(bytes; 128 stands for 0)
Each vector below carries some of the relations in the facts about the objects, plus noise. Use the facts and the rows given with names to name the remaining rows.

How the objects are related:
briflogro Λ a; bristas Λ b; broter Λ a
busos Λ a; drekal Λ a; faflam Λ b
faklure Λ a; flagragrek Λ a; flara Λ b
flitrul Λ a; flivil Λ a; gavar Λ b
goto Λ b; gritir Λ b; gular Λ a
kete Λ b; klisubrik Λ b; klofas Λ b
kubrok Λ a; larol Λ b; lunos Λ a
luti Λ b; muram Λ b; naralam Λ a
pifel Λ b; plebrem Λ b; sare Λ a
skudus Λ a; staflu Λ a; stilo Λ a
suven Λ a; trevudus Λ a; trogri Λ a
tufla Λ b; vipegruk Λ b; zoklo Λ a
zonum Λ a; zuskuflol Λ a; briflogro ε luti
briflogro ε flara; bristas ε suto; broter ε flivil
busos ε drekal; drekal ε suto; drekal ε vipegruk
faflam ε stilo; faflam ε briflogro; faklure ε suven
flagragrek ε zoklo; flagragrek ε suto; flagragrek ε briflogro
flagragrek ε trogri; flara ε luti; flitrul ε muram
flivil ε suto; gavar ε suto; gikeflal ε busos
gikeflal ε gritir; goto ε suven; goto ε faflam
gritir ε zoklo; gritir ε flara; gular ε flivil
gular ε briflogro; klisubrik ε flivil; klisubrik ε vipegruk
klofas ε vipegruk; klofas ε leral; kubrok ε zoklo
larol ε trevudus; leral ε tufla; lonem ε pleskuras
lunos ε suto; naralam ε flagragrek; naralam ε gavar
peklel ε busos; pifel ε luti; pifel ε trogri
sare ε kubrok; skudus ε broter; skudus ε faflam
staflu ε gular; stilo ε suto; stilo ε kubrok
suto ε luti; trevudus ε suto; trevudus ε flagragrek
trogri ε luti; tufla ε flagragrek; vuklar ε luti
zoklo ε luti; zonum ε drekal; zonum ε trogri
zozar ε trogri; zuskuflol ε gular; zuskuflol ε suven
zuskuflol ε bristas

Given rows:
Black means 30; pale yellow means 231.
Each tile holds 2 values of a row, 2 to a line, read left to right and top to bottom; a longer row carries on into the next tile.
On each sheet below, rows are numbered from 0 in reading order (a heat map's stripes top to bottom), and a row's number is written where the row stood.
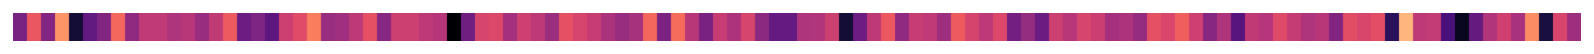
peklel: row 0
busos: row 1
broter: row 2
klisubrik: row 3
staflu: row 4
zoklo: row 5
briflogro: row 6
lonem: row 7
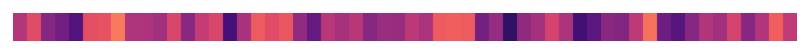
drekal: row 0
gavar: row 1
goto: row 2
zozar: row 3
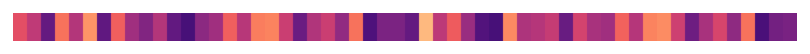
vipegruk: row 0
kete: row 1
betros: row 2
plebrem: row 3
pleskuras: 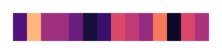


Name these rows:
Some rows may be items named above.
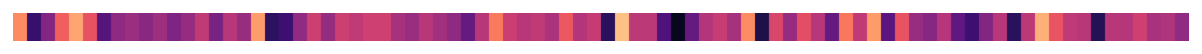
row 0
luti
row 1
gikeflal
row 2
zonum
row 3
lonem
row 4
vipegruk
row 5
pifel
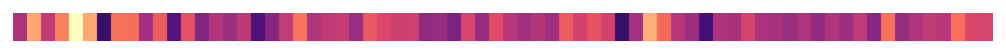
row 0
muram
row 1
lunos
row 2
kubrok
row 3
gritir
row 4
sare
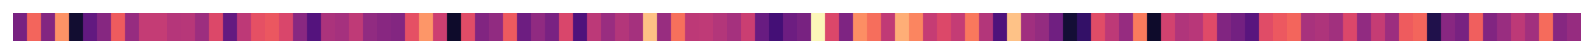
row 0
peklel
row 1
bristas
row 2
suven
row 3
klofas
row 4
flitrul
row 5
pleskuras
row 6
drekal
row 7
zuskuflol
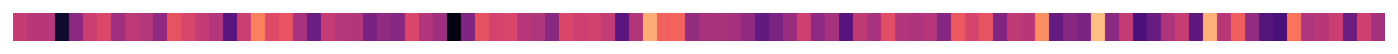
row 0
gular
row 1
larol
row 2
flivil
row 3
tufla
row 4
briflogro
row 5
leral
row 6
betros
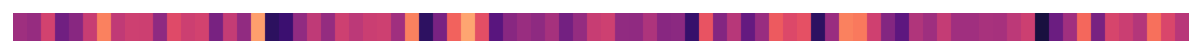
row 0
naralam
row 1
gikeflal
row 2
luti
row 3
suto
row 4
flara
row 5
skudus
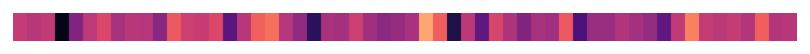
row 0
gular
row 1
faflam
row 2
faklure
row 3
zonum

